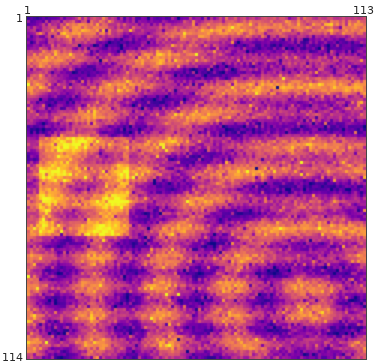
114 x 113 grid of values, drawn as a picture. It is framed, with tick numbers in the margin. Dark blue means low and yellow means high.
Rings: centred on the bottom right. Stripes: horizontal, repeating 12 times. Odd patch: higher, in the middle left. Ninth with the highest average: middle left.
